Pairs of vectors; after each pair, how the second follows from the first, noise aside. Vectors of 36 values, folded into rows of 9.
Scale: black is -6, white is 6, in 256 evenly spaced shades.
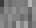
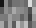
scaled up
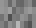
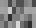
scaled up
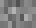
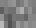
shuffled
